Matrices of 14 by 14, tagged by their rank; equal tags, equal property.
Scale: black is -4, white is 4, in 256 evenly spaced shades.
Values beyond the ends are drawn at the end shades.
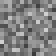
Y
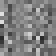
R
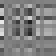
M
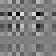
M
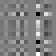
M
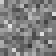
Y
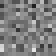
R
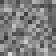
Y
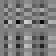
M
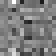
R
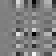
M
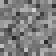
Y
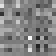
R
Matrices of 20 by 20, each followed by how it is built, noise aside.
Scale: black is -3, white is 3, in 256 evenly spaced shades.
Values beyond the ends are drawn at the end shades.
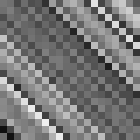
Toeplitz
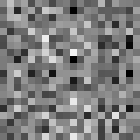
low rank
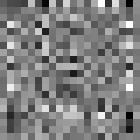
low rank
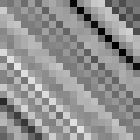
Toeplitz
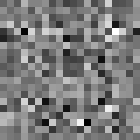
low rank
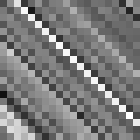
Toeplitz
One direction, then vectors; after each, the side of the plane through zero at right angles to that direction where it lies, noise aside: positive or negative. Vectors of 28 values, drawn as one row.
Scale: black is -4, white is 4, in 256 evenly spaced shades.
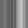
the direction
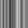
positive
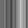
positive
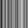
positive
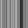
negative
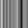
negative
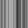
negative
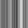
positive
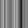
negative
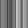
positive
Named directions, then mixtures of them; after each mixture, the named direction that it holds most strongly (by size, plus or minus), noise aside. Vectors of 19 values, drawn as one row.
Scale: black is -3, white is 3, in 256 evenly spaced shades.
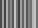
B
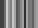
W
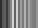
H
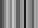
W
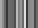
W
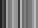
B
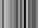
B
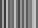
B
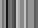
W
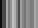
W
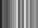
H
